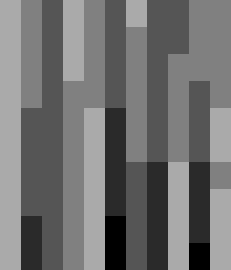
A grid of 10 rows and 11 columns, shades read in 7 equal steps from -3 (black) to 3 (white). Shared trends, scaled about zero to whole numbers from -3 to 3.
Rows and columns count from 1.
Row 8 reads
1 -1 -1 0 1 -2 -1 -2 1 -2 1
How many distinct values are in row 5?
4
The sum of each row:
-1 -2 -1 -3 -3 -3 -6 -5 -7 -8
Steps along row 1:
down down up down down up down same up same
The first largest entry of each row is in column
1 1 1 1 1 1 1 1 1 1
